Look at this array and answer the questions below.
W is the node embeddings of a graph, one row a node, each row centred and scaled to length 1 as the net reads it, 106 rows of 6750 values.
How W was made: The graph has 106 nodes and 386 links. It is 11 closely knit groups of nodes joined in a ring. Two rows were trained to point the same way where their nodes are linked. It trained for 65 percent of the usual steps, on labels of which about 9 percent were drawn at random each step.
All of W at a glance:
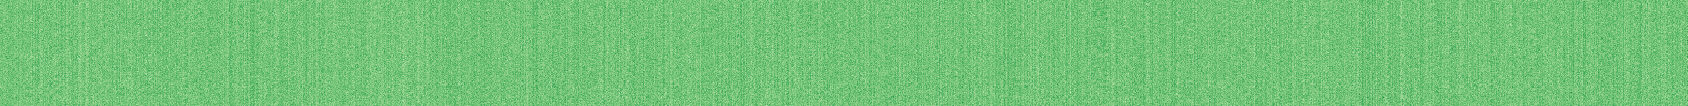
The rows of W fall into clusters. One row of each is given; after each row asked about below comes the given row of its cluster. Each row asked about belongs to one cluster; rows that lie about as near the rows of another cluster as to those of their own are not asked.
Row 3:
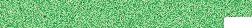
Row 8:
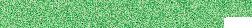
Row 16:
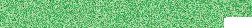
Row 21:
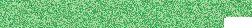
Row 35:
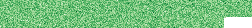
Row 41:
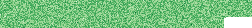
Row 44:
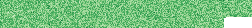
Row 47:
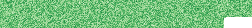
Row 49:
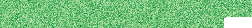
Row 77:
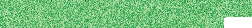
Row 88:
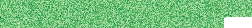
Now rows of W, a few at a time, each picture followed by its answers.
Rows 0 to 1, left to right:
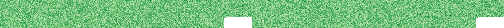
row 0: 77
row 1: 16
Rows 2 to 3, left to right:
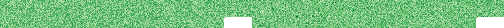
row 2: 8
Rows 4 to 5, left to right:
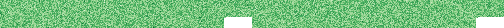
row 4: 3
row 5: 41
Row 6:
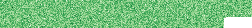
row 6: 35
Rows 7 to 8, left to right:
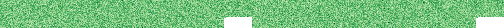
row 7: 41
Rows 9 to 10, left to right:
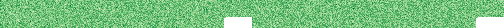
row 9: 35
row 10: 88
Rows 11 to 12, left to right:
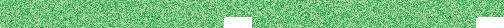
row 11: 35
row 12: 44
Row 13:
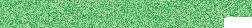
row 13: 44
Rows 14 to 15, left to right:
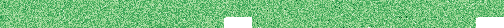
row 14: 77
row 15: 35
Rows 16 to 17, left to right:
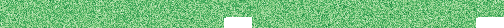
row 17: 3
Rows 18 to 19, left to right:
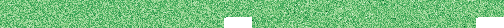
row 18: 41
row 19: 44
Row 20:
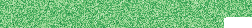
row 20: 8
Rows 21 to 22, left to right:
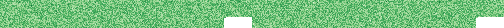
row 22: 88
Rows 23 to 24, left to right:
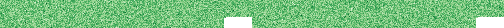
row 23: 3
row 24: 41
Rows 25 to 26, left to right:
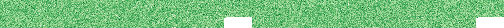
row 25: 77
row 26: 8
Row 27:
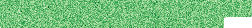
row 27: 35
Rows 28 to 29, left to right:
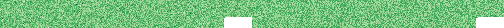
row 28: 44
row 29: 49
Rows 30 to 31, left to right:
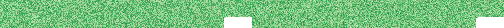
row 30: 21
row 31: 44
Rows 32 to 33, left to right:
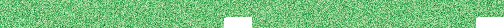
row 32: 47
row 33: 3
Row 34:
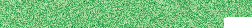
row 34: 8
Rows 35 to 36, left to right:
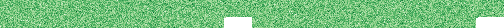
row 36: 47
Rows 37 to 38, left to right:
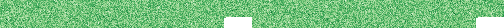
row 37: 49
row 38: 21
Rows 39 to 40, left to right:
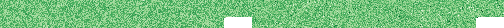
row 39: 77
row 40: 44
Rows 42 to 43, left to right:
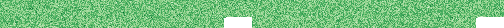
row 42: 44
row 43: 77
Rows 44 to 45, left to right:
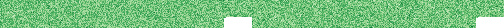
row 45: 49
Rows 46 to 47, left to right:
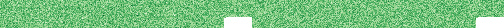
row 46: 8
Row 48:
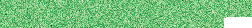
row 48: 8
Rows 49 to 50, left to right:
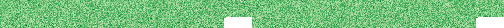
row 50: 49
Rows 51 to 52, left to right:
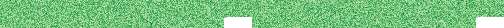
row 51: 41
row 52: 8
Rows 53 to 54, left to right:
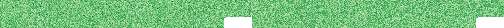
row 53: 49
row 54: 16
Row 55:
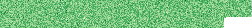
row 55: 16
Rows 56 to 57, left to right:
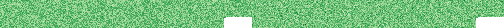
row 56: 21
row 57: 47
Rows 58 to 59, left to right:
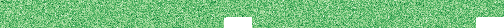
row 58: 47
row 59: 3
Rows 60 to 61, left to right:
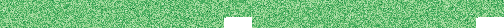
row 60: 16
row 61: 8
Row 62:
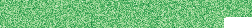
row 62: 35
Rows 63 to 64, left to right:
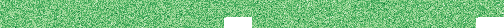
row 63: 3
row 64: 35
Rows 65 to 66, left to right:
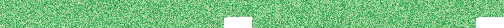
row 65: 41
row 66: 49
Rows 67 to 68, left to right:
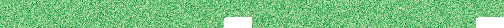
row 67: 47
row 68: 44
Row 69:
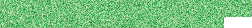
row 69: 3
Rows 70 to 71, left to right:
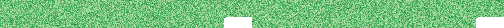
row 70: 44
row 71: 41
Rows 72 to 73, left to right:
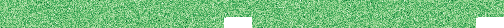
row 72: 16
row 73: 35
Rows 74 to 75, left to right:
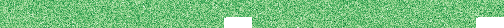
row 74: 16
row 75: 41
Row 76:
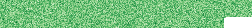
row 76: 3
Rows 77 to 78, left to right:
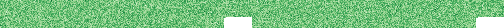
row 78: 16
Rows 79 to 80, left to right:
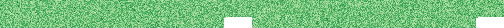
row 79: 35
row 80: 49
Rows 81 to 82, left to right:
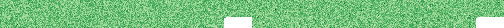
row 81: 49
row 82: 77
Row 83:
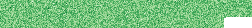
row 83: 16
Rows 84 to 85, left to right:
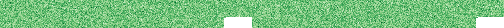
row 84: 16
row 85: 49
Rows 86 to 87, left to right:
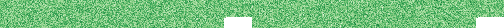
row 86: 8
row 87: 8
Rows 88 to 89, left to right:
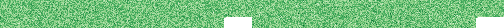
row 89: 44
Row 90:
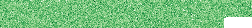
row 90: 21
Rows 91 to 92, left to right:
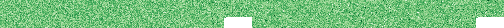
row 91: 41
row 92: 21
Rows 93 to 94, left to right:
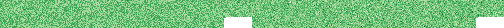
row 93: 44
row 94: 88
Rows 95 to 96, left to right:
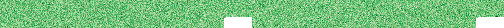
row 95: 88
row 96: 47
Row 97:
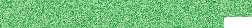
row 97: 47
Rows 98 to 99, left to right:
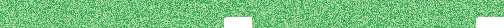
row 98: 16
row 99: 3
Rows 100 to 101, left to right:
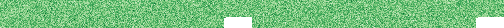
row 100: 49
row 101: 8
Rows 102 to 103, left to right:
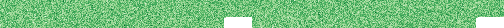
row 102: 3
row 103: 77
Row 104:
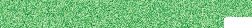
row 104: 77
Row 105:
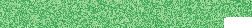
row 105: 21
